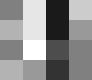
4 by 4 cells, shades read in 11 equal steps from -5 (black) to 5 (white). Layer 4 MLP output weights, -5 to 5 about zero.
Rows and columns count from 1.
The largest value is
5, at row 3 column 2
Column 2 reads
4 4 5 1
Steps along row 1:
up down up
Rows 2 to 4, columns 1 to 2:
2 4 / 0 5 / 2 1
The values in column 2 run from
1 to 5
